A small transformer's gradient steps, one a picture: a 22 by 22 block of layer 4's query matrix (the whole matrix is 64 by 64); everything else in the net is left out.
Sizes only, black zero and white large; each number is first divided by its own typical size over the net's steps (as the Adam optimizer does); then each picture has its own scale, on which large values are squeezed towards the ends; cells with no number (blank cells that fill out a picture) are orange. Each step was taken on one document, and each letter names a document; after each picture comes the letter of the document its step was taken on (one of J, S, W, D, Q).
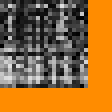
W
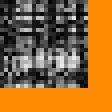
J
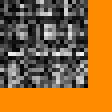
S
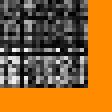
W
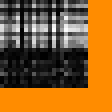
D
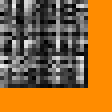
W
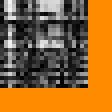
J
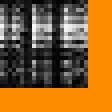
D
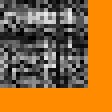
S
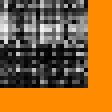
D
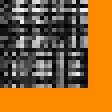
J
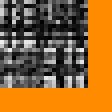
W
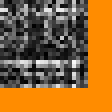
J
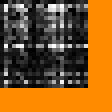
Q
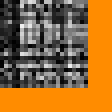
S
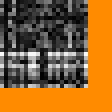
S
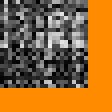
J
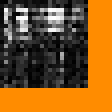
Q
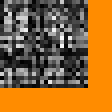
Q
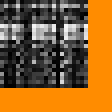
D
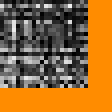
W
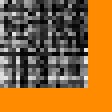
W
